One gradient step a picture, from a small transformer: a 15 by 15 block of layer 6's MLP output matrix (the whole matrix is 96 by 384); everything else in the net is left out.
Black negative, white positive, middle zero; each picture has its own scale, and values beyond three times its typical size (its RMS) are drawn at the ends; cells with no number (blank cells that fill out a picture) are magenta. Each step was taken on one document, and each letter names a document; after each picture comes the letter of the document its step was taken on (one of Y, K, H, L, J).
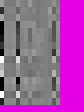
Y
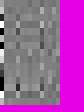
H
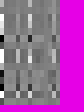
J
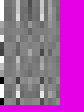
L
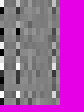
Y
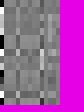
H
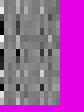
L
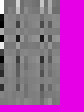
L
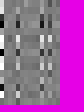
L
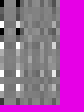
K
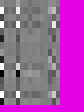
Y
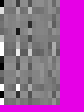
J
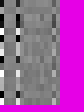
K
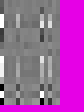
L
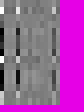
Y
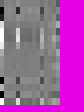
H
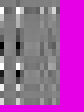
K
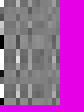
J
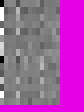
H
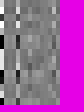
J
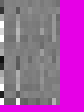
H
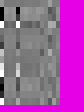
J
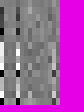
Y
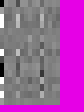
L
